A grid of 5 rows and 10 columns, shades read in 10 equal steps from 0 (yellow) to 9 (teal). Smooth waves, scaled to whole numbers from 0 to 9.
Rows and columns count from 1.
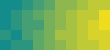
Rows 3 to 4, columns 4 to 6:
7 5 4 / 6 5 3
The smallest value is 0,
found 2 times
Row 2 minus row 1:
0 -1 -1 -1 -1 0 -1 -1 0 -2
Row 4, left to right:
8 9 7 6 5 3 3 2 1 1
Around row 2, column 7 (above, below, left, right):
4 3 4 2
